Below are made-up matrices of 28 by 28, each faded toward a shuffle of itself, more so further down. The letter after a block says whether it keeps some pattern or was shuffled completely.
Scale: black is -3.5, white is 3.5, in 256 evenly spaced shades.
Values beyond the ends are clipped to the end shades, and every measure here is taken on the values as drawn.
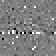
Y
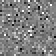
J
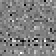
Y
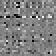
Y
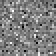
J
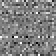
Y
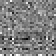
Y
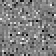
J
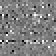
Y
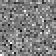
J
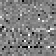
Y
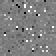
J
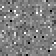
J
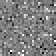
J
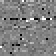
Y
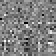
Y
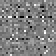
Y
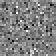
J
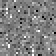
J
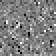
J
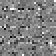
Y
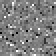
J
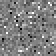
J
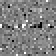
Y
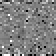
Y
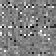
Y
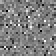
Y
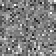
J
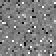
J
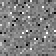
J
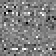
Y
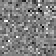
J
